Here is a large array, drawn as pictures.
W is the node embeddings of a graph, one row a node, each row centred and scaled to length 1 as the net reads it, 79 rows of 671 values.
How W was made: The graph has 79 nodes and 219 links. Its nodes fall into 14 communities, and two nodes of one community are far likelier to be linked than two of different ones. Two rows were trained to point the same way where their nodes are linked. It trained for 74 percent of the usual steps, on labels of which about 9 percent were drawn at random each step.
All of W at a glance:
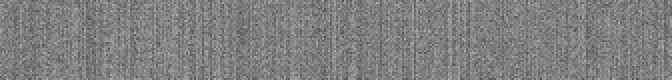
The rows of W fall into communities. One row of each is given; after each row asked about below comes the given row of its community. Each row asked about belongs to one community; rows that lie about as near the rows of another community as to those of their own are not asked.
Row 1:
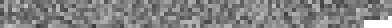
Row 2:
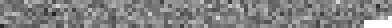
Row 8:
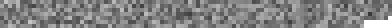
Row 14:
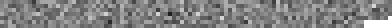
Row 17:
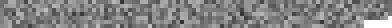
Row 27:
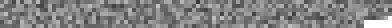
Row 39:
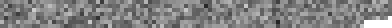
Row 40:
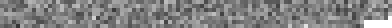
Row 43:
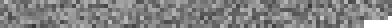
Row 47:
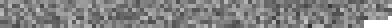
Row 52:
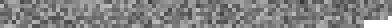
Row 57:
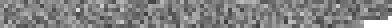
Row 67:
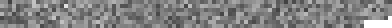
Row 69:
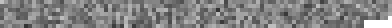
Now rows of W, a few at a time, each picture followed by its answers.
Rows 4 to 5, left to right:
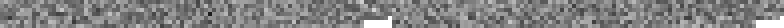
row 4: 57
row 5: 52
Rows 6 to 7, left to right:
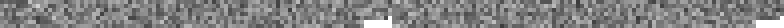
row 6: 67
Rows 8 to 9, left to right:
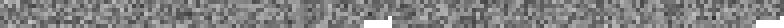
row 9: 39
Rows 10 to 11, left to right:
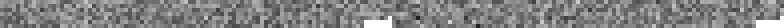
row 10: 47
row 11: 40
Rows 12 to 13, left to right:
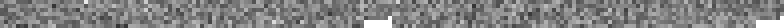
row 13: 40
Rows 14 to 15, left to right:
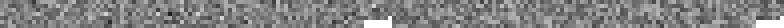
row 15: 1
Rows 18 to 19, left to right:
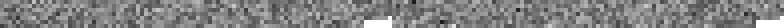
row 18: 39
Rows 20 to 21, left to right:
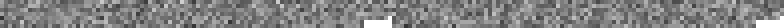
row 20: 47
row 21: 17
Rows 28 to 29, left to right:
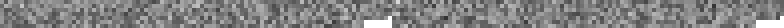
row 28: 47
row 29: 39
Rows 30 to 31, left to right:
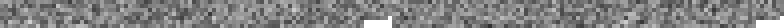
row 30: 57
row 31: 43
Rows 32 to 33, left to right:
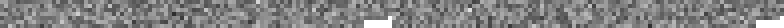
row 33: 27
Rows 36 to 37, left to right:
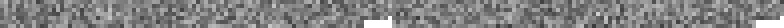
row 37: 57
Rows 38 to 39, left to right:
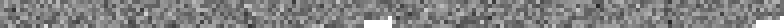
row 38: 39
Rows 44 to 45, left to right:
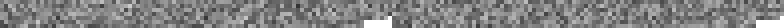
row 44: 43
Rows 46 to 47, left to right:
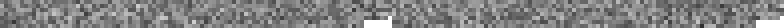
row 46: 1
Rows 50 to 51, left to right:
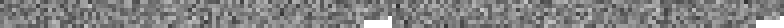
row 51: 17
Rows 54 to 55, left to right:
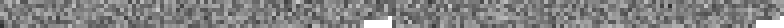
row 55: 69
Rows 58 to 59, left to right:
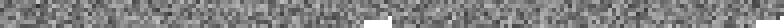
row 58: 2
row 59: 40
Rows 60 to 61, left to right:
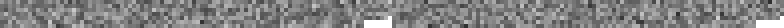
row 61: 1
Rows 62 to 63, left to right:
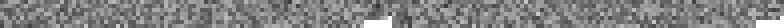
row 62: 17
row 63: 1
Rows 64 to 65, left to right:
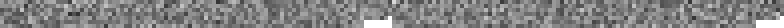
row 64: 47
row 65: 43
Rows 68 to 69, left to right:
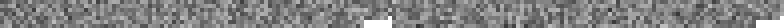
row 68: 17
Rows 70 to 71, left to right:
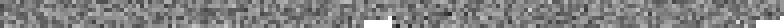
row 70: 69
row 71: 14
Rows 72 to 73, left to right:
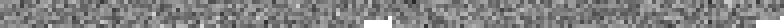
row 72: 8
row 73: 67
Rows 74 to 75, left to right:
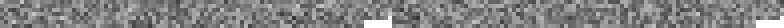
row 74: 57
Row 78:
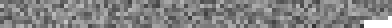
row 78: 67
